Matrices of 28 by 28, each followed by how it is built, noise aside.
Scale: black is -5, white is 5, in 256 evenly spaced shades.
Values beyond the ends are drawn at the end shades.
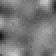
smooth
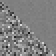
lower triangular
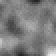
smooth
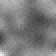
smooth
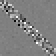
banded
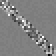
banded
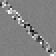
banded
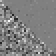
lower triangular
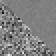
lower triangular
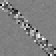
banded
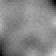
smooth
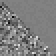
lower triangular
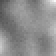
smooth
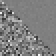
lower triangular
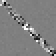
banded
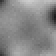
smooth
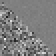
lower triangular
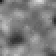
smooth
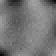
smooth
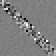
banded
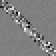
banded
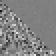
lower triangular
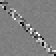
banded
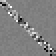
banded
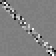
banded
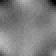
smooth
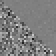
lower triangular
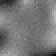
smooth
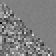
lower triangular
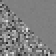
lower triangular
